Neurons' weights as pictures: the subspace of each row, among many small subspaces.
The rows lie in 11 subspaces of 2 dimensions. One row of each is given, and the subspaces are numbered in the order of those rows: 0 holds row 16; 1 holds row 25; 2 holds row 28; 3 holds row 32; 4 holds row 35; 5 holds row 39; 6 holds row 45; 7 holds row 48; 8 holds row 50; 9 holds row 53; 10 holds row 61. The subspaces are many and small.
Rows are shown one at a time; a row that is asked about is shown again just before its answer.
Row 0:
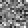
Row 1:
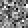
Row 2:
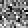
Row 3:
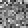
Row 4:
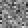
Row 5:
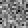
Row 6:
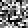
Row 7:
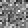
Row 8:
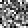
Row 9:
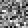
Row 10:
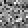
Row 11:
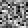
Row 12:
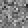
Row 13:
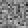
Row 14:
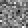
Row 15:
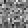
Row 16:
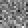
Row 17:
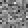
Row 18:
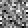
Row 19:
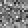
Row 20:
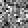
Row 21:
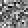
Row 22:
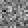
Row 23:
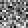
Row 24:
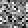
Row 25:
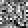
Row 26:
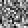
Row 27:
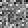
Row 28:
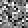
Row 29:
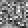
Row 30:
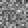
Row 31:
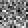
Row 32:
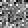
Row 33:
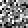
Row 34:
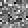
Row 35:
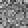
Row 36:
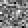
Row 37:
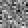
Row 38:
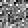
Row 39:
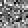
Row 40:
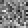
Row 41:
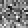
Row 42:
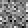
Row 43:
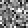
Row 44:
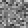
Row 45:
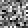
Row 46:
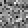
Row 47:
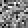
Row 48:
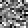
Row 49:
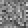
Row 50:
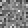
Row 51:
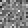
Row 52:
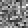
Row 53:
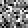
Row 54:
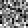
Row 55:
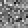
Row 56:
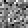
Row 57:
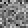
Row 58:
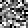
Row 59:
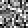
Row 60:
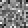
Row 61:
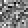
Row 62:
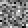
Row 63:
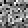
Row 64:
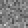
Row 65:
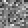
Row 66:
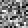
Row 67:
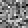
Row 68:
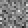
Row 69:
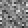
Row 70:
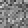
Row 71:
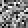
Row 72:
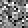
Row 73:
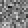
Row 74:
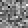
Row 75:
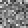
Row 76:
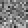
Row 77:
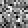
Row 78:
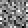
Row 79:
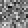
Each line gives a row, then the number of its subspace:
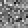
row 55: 5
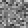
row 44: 7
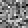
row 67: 6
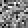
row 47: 10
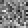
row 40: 1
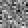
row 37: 9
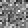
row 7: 3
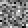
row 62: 10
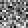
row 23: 0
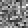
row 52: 6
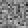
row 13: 1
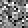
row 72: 2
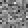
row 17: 5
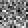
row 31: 0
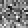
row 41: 9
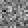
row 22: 6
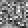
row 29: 1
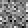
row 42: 2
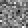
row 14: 10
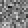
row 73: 0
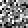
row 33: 8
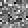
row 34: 5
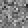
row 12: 2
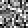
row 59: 8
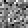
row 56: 7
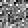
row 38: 3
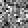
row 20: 1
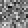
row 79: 0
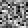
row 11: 1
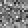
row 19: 5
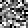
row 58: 7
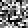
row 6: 6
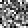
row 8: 4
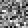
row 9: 6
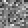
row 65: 7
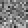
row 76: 2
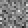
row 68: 0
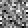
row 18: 9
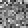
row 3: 4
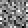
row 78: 0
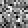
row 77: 9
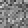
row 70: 4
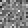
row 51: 8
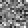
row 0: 7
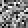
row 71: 10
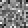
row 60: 8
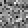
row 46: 5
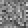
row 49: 1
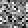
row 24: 2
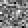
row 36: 10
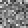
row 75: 4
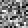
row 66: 6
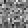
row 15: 7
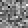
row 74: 6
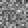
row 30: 3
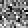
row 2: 9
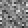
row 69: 9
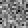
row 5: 5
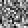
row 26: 4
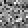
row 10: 5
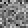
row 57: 4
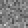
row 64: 8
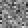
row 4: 9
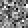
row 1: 2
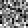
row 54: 8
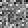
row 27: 3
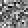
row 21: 10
